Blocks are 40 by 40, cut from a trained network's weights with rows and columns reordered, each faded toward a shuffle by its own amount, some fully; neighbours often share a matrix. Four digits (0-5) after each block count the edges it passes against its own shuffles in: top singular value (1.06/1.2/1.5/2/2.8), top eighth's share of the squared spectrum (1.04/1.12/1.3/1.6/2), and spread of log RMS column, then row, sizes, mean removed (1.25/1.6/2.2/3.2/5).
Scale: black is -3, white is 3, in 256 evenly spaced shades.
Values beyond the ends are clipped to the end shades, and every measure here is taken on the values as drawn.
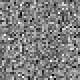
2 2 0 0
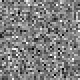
0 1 0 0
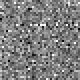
2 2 0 1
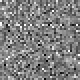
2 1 0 0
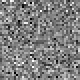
0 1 0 0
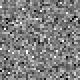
1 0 0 0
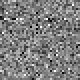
2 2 0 1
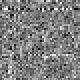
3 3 0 2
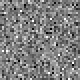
0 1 0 0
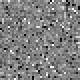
0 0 0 0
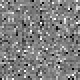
1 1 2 0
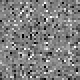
2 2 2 0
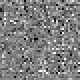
1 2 1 1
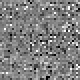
1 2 2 1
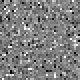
0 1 1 0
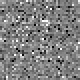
1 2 1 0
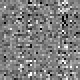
2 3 3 1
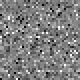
1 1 0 0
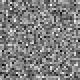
1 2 0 0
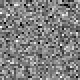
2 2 0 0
